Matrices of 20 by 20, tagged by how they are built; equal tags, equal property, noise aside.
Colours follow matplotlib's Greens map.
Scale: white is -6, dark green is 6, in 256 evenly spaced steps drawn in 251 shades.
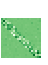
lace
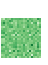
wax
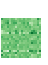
wax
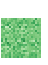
wax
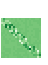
lace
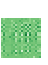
wax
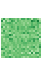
wax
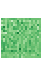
wax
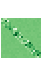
lace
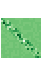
lace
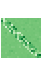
lace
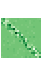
lace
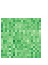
wax
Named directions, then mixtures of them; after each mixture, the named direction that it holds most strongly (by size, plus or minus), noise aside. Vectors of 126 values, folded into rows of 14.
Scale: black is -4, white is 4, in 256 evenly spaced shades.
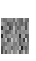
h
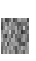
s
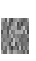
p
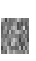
p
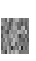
p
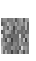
h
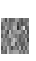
p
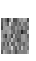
s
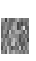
p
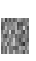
s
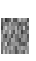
s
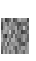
s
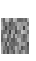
s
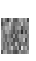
p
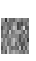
p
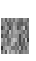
h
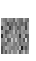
h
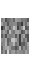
s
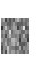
s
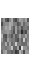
s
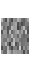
p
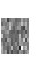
h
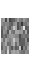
p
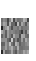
p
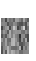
h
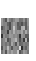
h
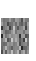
h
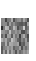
s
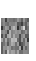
h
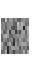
p
